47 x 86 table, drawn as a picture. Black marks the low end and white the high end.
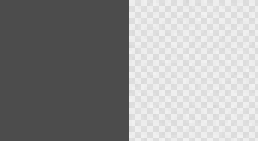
It is made of 1 by 2 panels. Panel 1,1: low, flat. Panel 1,2: very high, checkered, faint in contrast.
